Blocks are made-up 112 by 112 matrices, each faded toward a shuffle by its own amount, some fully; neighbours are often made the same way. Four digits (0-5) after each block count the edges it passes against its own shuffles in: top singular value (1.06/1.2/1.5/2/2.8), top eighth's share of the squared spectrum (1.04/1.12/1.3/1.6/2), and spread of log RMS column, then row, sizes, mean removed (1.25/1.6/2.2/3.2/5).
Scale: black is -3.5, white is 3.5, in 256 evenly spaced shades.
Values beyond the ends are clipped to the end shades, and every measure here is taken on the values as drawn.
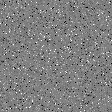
0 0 0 0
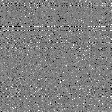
4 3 1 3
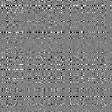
5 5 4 4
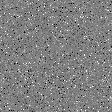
1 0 0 0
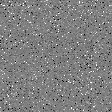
2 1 0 0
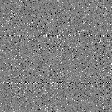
4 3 2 2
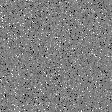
0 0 0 0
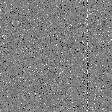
3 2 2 0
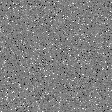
0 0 0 0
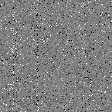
2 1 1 0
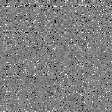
4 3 2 2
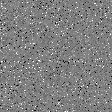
3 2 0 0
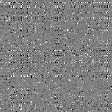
5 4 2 3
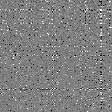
5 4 2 2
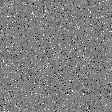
2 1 0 0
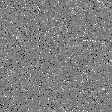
3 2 0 1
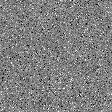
2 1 0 0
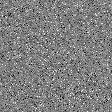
1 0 0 0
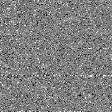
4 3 1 2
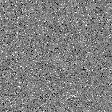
2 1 0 1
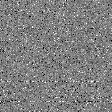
3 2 1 2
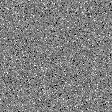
2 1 0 0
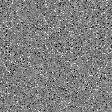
3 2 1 1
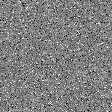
2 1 0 0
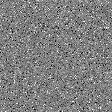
3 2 0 1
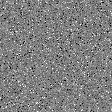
1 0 0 0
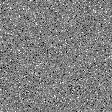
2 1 0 0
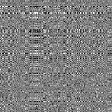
5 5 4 4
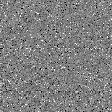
3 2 0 1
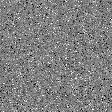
2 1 0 0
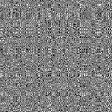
5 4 3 3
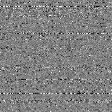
3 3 0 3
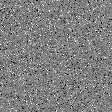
0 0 0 0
